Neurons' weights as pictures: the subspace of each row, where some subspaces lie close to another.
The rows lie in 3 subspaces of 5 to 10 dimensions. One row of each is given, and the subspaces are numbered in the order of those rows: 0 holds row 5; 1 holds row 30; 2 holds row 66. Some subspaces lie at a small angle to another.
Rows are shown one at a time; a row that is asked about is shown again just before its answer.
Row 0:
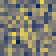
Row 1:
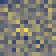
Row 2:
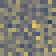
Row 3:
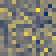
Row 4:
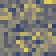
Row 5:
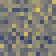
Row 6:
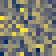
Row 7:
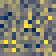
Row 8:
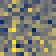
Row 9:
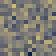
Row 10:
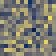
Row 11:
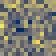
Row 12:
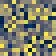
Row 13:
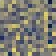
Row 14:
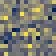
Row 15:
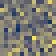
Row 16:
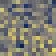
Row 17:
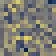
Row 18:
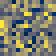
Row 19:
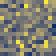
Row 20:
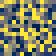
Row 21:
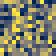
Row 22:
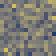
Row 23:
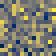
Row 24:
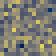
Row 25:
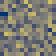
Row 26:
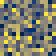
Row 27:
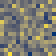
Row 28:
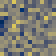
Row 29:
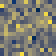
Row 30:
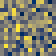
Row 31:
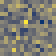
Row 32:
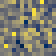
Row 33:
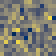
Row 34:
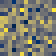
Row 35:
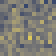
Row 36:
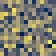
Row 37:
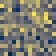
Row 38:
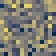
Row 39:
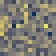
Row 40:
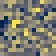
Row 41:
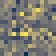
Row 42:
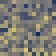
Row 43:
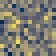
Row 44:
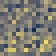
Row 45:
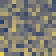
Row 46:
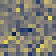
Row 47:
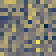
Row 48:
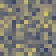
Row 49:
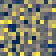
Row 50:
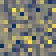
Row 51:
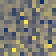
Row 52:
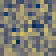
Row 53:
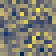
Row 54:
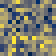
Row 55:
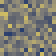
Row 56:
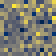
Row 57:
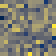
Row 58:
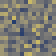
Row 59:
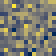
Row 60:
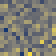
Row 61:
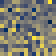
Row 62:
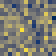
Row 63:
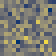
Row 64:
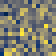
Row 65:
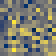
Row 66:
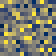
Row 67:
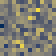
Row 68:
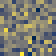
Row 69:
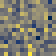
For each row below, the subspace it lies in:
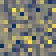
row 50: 2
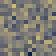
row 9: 1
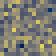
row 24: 2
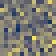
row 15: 1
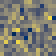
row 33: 0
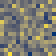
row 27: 2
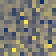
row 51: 2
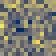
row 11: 0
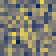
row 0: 2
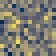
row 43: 2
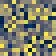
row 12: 1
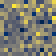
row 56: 2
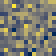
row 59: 1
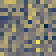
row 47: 2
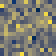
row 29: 1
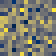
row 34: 2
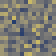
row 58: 0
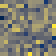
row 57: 0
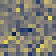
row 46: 0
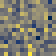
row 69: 0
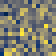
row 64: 2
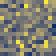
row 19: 0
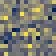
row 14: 0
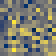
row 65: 0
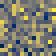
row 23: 2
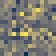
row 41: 0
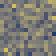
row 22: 2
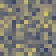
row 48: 1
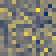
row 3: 2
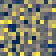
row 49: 2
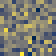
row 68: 1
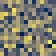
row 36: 1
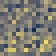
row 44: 0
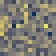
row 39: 1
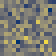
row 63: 2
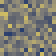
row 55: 1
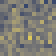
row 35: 0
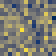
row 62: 2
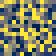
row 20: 0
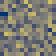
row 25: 1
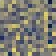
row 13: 0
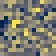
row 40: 2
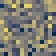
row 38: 0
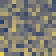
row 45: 1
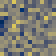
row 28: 2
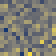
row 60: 0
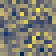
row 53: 1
